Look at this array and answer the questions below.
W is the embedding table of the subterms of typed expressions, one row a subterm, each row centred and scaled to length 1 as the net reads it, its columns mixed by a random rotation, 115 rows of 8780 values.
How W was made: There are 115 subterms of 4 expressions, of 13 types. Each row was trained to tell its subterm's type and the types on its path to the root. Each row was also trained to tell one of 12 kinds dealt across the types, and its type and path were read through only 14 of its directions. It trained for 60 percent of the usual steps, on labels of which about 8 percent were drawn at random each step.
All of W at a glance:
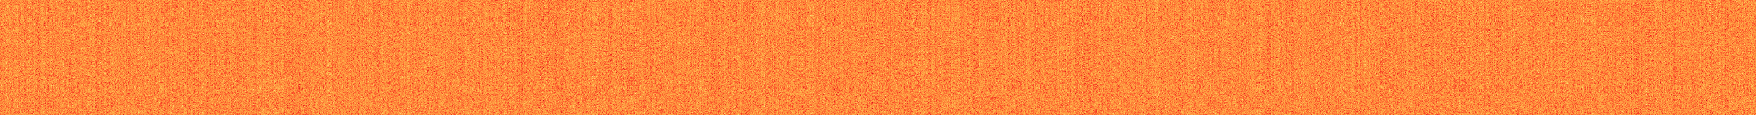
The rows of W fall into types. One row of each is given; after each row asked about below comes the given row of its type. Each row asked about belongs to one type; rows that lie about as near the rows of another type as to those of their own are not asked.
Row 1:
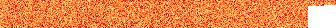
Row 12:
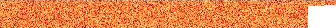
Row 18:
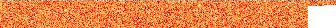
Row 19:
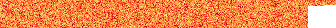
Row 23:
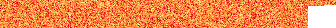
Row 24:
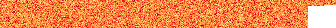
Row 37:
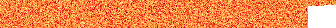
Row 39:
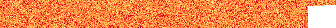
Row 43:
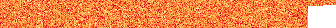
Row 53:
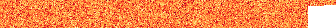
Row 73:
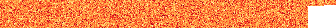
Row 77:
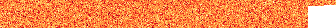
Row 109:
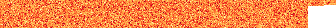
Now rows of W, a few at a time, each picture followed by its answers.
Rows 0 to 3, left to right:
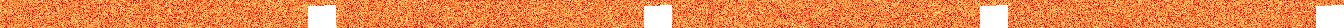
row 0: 77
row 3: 39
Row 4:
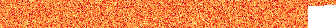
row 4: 53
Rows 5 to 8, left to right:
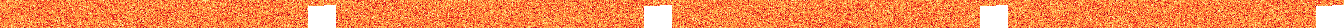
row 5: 18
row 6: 73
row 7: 18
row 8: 12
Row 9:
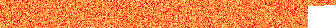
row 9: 12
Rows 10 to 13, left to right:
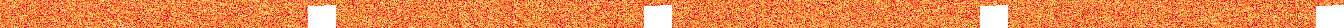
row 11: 53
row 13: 73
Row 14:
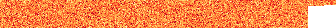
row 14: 43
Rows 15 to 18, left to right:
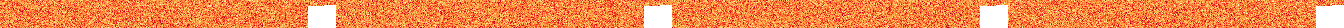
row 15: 23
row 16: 19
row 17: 18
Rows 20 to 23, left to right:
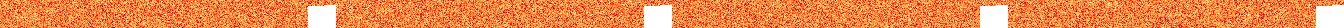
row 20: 37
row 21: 18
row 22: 23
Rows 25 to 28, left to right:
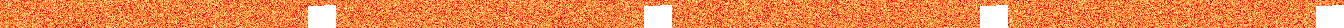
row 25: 23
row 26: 19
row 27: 43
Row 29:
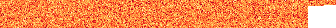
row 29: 109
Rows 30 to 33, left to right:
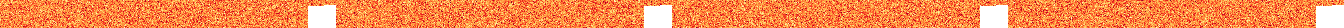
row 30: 109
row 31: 73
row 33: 77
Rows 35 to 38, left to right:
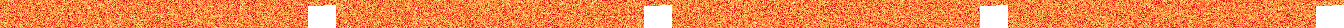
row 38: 19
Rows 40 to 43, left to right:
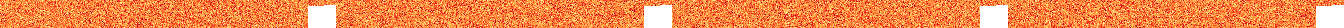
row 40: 37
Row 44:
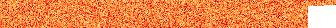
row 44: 19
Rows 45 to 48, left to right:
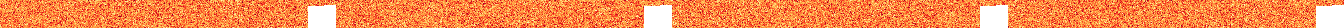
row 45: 24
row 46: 19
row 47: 23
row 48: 18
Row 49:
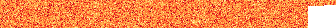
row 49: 53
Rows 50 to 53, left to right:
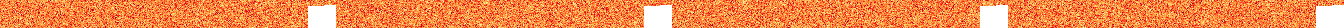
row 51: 24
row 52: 73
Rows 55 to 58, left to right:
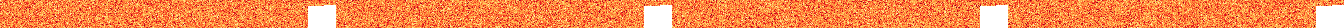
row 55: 12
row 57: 1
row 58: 73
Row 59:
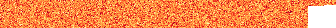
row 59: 53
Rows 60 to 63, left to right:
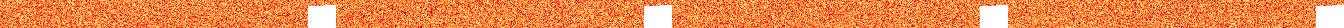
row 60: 18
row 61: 43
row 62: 24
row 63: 37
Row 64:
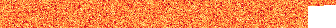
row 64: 24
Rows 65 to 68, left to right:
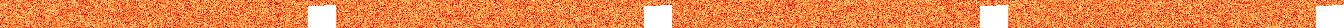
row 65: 19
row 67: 12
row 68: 37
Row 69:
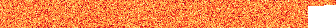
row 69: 53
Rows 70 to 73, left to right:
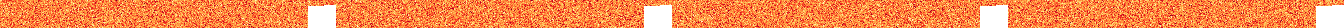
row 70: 12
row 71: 43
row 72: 24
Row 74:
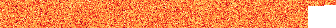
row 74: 23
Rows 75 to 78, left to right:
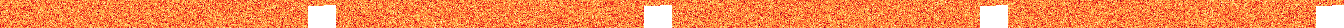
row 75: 109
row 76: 19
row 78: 18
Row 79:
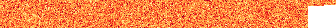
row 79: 24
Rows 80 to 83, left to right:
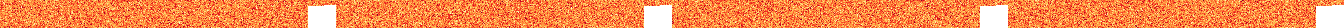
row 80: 1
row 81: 37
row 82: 43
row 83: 43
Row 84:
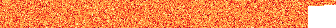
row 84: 1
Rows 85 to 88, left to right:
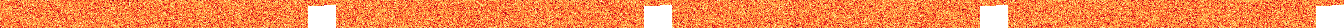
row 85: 18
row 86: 18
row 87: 23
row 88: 1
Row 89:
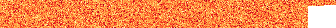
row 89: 24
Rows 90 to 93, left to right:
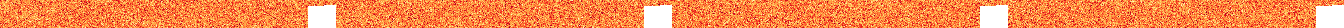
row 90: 37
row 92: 23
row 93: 73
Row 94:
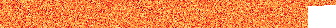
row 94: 77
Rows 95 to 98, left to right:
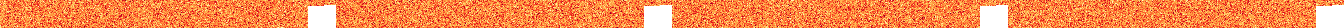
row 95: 24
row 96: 39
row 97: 53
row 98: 109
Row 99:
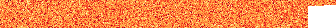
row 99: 73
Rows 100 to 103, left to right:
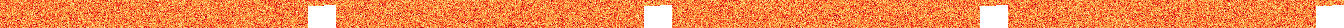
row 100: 12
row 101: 19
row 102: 73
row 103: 12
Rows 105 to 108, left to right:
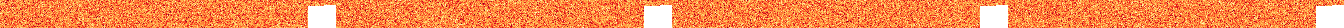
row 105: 12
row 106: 12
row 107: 43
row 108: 53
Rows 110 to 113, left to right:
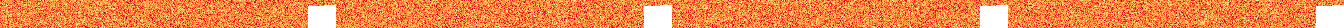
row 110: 1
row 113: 53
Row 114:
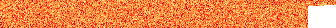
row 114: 19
